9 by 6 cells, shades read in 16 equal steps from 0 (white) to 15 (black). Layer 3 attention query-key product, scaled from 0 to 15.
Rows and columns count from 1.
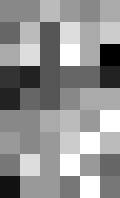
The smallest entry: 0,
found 5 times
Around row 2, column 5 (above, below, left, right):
7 5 2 3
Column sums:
81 57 67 39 43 62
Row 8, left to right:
8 2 6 0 6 9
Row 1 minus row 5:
-6 -2 -6 -1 2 0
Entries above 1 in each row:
6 6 5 6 6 5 5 5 5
